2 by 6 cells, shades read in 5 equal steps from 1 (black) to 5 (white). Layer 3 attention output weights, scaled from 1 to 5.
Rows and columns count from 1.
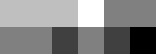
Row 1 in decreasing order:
5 4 4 4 3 3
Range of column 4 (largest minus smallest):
2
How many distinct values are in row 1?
3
